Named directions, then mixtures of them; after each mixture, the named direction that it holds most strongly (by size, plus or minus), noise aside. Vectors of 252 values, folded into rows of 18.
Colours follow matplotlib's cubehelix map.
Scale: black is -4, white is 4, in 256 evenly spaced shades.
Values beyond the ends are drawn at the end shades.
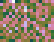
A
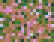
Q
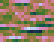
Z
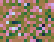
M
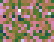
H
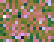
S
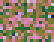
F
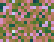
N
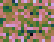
Q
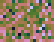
S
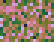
Q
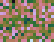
F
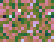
H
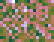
A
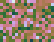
F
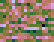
Z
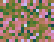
Q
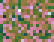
H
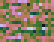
Z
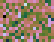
S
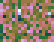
H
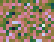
M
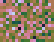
M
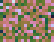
H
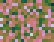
Q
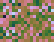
N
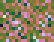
M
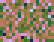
S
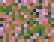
Q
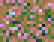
M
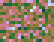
M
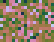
Q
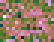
S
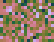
Q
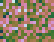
A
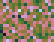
H
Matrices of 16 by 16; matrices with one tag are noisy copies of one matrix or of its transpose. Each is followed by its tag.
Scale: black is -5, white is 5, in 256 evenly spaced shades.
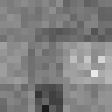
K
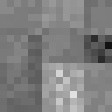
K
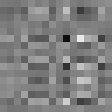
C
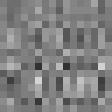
C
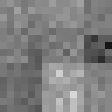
K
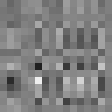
C
